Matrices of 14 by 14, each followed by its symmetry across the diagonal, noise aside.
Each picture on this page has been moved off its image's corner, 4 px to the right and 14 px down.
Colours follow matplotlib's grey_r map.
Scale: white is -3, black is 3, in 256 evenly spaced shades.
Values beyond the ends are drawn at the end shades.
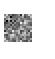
symmetric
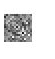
symmetric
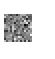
neither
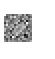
symmetric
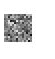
neither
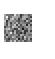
neither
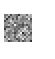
symmetric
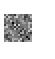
symmetric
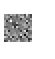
symmetric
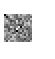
symmetric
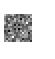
symmetric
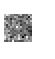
neither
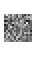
neither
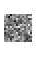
neither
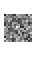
symmetric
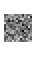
neither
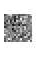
neither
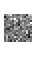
neither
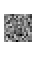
neither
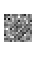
symmetric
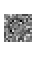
symmetric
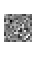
symmetric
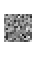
neither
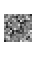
symmetric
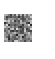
neither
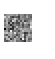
neither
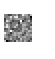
symmetric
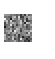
neither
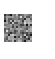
symmetric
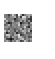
neither
